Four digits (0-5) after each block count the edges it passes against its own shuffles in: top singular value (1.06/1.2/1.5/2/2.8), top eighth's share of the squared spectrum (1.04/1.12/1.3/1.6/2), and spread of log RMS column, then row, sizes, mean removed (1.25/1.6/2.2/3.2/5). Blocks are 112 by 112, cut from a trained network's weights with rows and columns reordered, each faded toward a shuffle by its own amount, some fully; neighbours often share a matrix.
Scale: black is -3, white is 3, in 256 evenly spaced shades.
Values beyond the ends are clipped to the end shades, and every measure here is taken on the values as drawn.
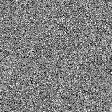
2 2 0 0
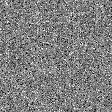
0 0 0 0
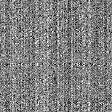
4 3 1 3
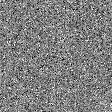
0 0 0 0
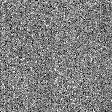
1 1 0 0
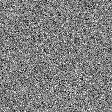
0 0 0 0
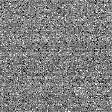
2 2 2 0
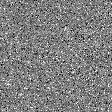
0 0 0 0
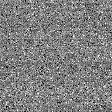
1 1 1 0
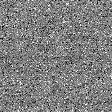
1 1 1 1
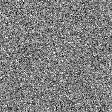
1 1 0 0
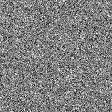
2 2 0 0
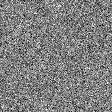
0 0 0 0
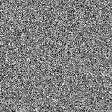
3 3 1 1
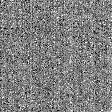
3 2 0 1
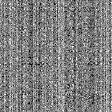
4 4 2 3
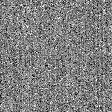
2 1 0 0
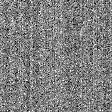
3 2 0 1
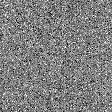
1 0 0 0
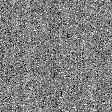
1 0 0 0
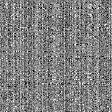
4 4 1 4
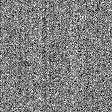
2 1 0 0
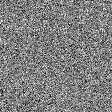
1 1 1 0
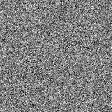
2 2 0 0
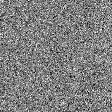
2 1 0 0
